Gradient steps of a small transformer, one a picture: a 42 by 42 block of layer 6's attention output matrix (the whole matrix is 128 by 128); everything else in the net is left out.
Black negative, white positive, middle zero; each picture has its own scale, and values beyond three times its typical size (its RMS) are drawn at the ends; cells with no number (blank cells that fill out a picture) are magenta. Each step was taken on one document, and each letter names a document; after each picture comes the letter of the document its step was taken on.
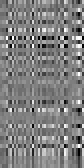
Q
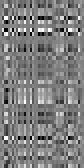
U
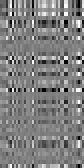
Q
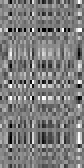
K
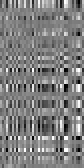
Q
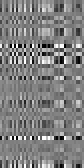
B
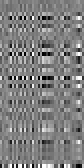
B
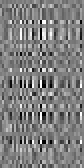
B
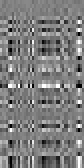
K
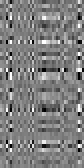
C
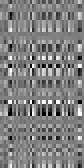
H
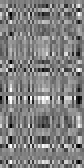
K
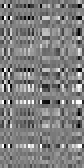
C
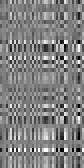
Q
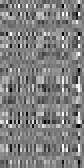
C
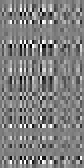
B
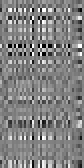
B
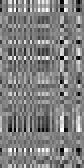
Q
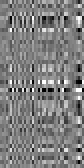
Q
